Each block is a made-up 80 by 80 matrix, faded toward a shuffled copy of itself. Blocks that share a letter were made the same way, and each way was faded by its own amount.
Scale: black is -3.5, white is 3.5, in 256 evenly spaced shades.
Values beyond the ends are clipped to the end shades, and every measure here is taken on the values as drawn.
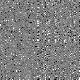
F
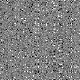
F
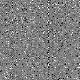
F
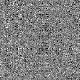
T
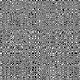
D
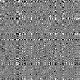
D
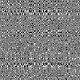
D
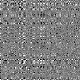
D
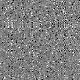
F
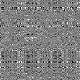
D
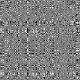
D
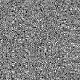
T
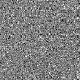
T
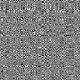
D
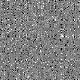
F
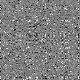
F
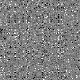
F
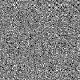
T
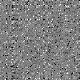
F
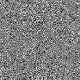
T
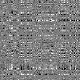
D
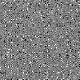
F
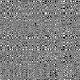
D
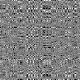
D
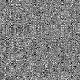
T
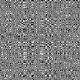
D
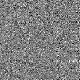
T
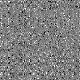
F
